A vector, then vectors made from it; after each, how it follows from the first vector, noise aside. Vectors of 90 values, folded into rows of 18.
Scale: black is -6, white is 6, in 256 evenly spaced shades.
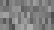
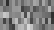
scaled up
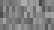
reversed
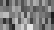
scaled up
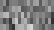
scaled up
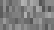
reversed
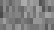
reversed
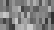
scaled up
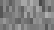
reversed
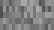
reversed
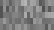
reversed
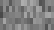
reversed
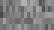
reversed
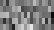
scaled up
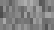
reversed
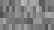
reversed
